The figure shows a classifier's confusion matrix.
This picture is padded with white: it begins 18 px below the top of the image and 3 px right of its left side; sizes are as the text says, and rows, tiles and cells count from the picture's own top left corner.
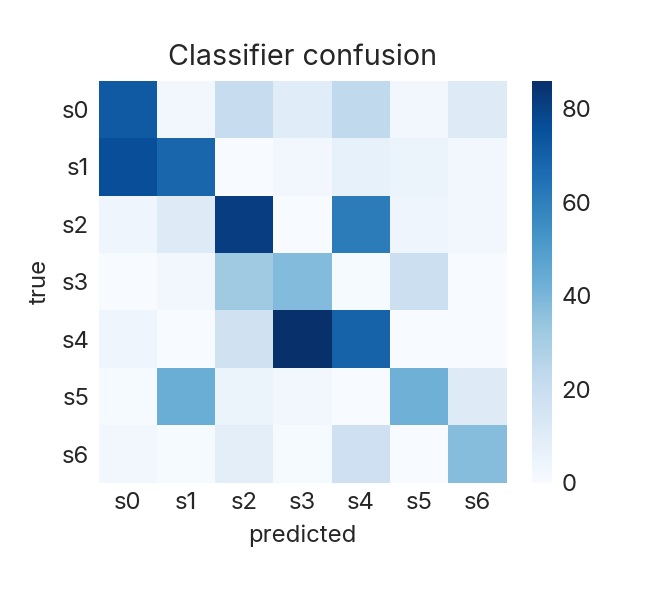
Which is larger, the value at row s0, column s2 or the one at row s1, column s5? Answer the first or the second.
the first
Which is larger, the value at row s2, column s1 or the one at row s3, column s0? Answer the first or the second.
the first
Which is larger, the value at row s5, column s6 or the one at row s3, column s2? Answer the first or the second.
the second
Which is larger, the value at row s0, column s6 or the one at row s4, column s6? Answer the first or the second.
the first
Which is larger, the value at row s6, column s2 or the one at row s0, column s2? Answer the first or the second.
the second
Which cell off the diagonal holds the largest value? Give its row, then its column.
s4, s3
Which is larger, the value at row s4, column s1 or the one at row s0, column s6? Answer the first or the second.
the second
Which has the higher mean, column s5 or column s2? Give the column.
s2
